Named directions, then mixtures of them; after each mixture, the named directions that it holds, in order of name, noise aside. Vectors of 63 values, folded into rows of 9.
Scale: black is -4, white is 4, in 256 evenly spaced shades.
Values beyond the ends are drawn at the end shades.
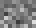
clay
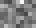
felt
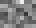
felt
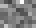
felt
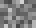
clay, felt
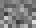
clay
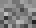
clay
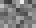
felt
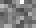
felt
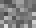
clay, felt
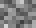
clay, felt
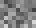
clay, felt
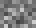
clay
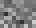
clay, felt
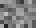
clay, felt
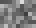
felt
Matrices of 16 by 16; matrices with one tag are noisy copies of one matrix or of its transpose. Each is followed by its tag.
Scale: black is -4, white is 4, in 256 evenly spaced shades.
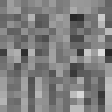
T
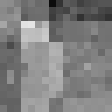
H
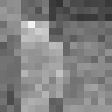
H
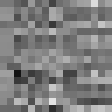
T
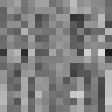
T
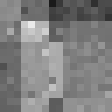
H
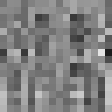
T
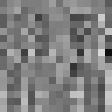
T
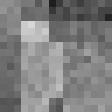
H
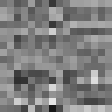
T
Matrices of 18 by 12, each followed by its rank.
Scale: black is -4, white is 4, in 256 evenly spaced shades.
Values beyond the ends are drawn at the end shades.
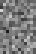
full rank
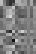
two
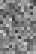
full rank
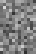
full rank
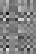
two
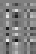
one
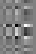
one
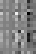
two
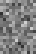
full rank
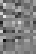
two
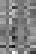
two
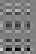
one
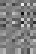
two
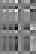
one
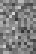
full rank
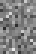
full rank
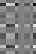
one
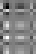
one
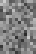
full rank
